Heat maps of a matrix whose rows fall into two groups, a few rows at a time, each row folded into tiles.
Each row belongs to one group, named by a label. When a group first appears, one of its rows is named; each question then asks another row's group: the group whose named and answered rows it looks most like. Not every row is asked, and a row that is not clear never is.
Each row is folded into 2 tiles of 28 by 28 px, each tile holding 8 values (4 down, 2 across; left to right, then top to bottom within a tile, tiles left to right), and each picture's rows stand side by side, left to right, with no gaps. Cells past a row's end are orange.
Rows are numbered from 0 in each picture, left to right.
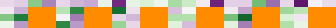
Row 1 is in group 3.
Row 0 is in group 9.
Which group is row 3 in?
9
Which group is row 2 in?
3
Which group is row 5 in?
3
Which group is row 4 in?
9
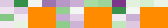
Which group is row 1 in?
3
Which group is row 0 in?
9
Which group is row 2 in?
3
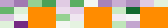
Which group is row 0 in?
3
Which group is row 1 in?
9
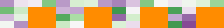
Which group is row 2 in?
3
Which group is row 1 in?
9
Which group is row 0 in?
3
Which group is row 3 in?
3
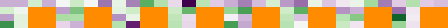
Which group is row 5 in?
3
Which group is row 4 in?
3
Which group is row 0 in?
3
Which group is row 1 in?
9
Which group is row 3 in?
3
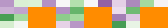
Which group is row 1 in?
9
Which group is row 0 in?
9
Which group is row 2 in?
3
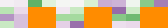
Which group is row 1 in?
9
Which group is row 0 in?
3
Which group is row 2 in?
9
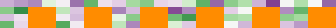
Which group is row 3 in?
9
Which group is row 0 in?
3
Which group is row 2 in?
9
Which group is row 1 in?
3
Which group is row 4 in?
9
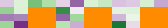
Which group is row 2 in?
3
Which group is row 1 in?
3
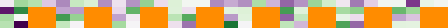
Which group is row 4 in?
3
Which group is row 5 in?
3
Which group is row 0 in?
9
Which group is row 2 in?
3
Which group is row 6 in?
3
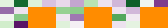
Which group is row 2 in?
9
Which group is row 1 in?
3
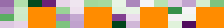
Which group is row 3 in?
3
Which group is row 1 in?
3
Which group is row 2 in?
3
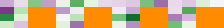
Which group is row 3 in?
3
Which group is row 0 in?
9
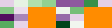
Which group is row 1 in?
3
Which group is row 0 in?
3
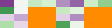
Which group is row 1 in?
3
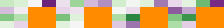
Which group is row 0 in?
9
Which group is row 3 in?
9
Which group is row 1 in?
9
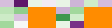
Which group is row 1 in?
9
